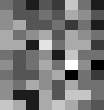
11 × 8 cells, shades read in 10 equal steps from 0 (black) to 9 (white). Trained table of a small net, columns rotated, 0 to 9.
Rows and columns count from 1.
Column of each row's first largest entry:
6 6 2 1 4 6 6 5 3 6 1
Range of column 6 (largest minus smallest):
9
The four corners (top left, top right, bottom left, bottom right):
4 1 7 3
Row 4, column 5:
3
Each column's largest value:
7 6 6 8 7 9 7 4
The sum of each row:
25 32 28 39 39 32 36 27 37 34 40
